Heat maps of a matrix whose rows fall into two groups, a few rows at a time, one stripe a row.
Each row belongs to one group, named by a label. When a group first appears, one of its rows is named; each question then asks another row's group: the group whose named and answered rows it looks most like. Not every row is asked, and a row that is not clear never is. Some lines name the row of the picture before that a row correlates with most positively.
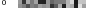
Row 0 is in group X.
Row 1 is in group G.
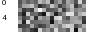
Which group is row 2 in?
G
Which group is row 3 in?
X
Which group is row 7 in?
G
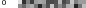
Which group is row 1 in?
X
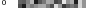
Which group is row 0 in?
X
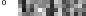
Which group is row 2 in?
G
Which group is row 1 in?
G
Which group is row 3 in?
G
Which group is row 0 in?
G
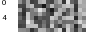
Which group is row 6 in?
X
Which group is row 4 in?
X
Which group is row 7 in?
G
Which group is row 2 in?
G
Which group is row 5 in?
X
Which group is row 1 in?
X
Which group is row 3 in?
G
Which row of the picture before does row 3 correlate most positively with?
0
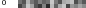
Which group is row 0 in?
X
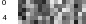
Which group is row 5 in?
G
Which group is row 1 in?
X
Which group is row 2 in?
X
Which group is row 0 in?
X
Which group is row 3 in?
X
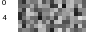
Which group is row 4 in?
X
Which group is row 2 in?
X
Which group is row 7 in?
G
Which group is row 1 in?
G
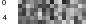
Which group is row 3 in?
G
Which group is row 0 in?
G
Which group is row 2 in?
G
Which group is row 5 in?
X
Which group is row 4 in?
G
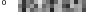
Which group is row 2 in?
G
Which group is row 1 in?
G
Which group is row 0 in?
G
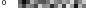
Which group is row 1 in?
G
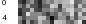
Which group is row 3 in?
X
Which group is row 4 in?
G
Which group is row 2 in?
X
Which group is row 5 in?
G
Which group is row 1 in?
X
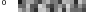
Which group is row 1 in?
G
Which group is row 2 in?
G
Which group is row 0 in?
X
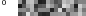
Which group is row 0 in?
X
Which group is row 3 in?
X
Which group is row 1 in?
X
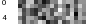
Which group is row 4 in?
X
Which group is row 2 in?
G
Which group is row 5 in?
G
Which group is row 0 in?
X
